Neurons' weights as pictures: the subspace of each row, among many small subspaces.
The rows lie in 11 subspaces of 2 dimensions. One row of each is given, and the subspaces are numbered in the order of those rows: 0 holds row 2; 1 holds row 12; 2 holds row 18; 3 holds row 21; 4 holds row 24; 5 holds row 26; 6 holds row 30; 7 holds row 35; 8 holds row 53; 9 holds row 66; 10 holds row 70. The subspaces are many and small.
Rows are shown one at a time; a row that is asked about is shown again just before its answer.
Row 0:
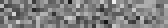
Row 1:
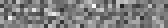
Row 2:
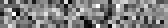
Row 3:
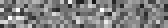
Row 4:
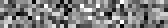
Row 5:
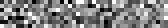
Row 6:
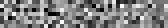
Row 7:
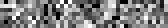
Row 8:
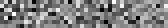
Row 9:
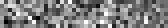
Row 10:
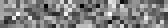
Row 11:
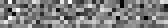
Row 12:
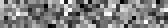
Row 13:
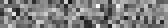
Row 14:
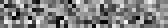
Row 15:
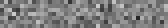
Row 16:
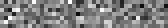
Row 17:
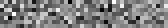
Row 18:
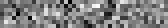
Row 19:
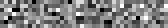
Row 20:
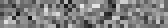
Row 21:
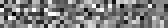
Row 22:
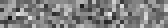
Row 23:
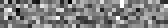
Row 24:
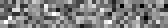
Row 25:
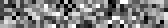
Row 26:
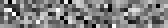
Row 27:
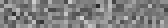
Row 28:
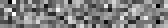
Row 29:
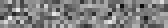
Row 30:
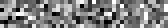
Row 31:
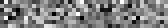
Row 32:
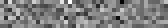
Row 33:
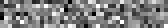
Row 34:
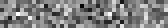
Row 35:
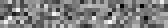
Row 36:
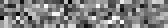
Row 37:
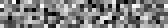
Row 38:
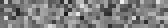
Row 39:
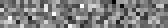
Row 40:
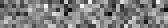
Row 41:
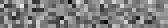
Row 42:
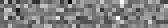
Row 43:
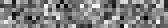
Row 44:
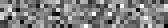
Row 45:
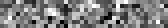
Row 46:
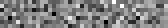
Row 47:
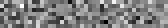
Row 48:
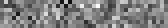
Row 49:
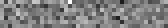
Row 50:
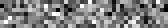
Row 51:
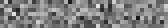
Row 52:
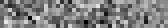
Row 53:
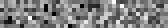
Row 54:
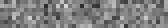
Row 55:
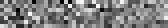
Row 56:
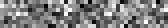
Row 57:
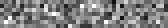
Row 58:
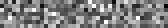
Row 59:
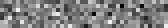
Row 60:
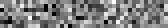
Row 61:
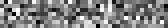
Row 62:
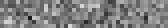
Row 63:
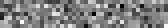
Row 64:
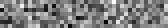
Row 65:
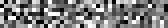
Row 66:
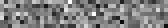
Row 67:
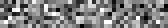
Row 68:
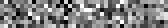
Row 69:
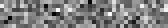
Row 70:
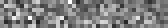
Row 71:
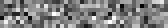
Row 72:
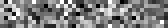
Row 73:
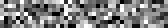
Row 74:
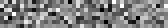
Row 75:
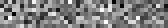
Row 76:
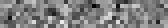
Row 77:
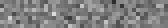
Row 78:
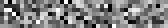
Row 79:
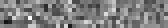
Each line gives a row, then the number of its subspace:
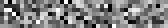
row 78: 5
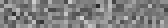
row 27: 3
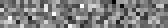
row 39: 8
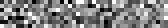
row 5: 6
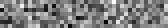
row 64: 10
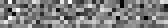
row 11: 7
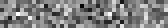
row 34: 6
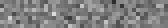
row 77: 8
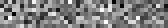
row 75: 2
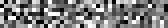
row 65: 3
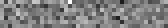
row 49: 9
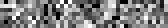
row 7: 5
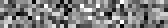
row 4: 6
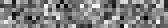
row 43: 5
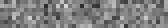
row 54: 5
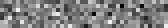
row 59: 9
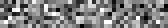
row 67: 4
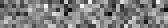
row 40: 1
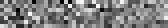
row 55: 6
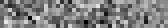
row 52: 8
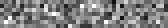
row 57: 2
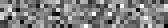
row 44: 9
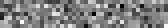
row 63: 9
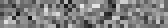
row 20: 2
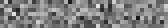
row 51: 0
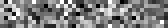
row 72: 4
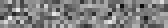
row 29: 7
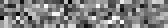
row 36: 7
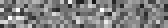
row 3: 6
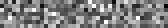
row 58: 0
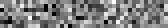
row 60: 10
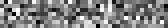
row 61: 0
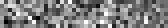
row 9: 8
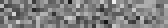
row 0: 8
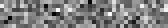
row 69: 1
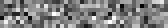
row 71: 7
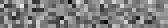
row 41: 10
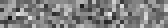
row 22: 6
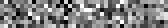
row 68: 6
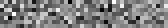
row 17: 2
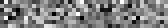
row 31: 1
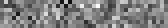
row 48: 5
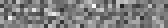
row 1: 3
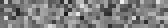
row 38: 1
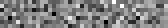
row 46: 8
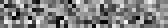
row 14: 10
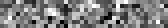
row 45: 3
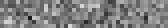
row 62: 8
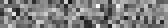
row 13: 0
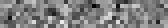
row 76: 3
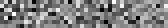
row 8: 2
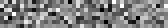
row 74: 2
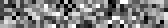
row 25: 4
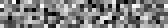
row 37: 0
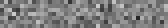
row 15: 0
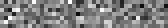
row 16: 4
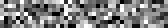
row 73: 7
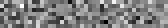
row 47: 10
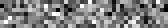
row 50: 1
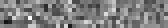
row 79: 10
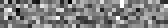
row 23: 9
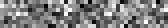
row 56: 1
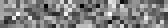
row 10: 4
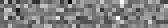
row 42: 9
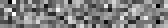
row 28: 5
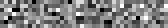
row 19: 4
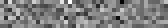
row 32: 7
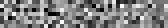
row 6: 3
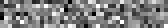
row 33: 9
